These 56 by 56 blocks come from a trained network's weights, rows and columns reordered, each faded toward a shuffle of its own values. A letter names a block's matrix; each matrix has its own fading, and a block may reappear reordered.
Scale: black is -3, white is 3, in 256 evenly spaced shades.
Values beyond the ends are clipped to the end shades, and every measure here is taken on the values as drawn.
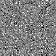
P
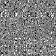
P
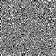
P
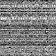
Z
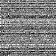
Z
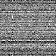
Z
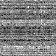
Z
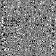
P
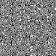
P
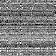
Z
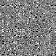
P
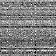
Z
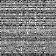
Z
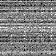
Z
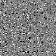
P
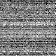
Z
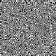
P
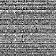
Z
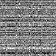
Z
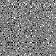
P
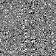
P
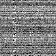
Z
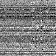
Z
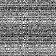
Z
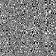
P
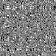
P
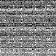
Z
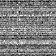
Z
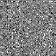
P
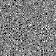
P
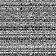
Z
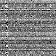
Z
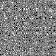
P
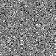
P
